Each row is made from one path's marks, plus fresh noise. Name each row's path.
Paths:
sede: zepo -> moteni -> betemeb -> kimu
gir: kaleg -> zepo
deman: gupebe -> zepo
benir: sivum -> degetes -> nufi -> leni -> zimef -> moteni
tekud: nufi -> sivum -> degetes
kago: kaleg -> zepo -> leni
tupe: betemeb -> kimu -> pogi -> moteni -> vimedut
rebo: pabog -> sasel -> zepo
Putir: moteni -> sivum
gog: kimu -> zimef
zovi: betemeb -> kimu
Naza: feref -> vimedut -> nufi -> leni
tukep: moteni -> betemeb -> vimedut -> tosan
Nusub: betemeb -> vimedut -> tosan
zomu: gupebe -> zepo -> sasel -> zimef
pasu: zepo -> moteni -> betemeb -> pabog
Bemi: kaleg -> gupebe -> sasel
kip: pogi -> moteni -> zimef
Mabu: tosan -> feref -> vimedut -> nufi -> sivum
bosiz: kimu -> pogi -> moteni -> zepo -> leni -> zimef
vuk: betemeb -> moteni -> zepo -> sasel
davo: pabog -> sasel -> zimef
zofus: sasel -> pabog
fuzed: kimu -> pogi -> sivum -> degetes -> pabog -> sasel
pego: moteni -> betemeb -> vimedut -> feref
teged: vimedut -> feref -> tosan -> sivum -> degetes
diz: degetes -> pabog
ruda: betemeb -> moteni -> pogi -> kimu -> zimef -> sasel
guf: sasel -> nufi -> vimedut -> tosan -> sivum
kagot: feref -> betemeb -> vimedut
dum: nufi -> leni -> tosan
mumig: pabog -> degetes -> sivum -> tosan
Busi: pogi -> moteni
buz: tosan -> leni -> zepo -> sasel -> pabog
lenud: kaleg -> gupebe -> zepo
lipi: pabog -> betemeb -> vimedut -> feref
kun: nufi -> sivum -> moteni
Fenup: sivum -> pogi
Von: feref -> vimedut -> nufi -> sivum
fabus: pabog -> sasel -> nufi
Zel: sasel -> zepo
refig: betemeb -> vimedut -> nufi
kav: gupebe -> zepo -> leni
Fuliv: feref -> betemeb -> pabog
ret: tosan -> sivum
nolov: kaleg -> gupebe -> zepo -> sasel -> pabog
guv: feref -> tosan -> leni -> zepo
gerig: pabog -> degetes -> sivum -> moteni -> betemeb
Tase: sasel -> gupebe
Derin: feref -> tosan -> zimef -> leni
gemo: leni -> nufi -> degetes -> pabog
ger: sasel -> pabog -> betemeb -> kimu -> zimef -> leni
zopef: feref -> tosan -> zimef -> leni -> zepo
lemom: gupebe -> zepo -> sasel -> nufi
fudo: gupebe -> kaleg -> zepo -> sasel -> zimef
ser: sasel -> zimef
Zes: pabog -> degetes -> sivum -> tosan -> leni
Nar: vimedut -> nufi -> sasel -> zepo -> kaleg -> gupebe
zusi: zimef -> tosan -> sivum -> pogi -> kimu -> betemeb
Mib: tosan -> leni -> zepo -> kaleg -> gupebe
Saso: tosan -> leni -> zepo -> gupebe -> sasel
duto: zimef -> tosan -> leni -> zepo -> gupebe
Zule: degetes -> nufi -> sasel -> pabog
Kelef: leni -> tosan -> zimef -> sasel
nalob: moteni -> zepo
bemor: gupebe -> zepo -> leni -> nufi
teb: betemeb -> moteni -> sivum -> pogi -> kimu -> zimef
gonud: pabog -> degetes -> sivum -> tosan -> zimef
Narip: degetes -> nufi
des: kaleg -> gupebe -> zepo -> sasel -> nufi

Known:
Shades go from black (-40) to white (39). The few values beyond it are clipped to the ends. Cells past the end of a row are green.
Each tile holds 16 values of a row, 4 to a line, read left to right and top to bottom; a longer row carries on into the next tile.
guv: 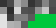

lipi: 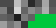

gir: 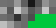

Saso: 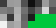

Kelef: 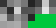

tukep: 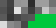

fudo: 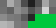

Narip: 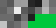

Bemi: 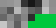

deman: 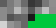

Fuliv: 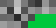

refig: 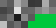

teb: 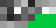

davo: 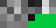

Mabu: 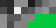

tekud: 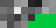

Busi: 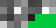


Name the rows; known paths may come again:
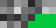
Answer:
gerig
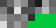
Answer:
dum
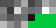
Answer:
kip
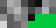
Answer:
lemom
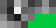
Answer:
kagot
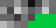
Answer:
gir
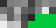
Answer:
duto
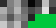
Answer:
buz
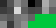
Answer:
guf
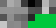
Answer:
nolov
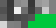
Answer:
tukep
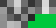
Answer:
ger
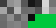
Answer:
davo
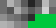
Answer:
fudo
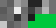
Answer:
Narip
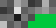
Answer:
refig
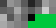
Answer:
zomu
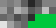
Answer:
lenud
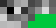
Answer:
Derin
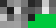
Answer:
Kelef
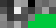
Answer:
teged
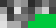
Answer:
guv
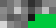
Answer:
deman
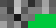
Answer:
lipi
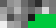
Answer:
kav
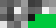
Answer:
Busi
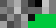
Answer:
fabus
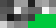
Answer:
tupe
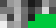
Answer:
Saso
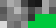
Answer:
des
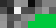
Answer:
Mabu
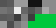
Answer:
tekud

